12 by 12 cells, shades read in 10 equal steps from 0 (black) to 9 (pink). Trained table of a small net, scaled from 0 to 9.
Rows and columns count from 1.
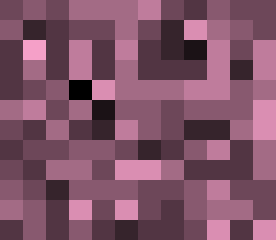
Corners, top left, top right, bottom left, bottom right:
4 4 3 8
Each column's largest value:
6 9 6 8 8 8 8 6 8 8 6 8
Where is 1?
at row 3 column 9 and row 6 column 5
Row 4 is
3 6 3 7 3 6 3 3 3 7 2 7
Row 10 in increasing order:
2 4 4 4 4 4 5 5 5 5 5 7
